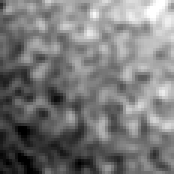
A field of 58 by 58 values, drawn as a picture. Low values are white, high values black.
Lone odd cells: none. Average level on the scale: 50%. Ninth with the lowest average: top right. Mirror symmetry: none. Grain: blotchy. Slope: up to the bottom left. Histogram: bell-shaped. Odd rows or columns: none.
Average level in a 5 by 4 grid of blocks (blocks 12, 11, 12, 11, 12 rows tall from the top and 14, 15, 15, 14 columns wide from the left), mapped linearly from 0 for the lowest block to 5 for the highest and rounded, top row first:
2 2 1 0
3 2 2 1
4 3 2 1
4 3 2 2
5 4 3 3
